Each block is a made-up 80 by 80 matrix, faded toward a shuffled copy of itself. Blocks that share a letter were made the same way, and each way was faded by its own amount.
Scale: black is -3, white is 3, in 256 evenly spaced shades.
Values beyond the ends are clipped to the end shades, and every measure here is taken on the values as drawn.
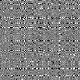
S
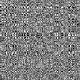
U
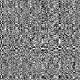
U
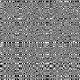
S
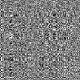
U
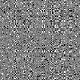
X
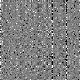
X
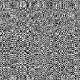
U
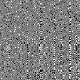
X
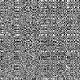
U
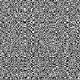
U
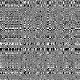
S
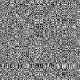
U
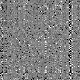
X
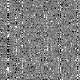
X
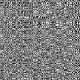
U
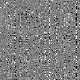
X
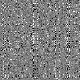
X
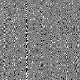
X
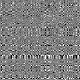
S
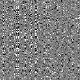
X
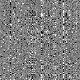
X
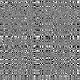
S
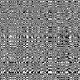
S
